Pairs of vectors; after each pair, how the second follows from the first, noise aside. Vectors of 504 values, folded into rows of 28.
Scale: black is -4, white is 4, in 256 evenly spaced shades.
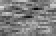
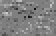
partly zeroed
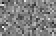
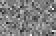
reversed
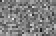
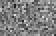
reversed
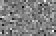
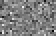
negated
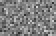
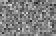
reversed
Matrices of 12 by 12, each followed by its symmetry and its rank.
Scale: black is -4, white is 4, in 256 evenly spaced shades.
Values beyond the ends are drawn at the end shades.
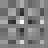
symmetric, rank one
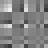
symmetric, rank one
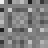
symmetric, rank two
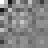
symmetric, rank two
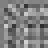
antisymmetric, rank two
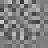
antisymmetric, rank two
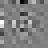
antisymmetric, rank two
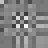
symmetric, rank two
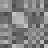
symmetric, rank two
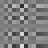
neither, rank one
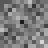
symmetric, full rank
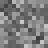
symmetric, full rank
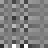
neither, rank one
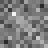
symmetric, full rank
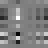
neither, rank one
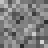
symmetric, full rank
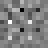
antisymmetric, rank two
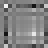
symmetric, rank one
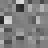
antisymmetric, rank two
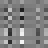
neither, rank one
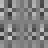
neither, rank one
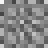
symmetric, rank two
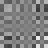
symmetric, rank one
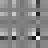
symmetric, rank one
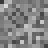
symmetric, full rank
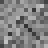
symmetric, full rank
